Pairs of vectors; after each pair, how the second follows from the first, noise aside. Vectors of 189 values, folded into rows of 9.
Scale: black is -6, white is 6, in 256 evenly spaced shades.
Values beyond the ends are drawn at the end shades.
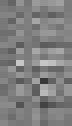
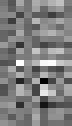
scaled up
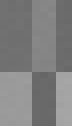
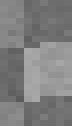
wrapped around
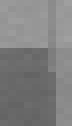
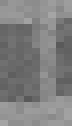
wrapped around
